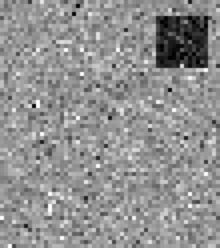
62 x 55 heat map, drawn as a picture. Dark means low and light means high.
Odd patch: lower, in the top right. Histogram: skewed, a long tail of low values. Stripes: none. Ninth with the lowest average: top right.
